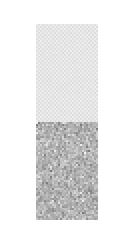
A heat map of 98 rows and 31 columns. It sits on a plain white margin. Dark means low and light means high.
The table splits into 2 rows of 1 panel. Panel 1,1: very high, checkered, faint in contrast. Panel 2,1: high, fine-grained.
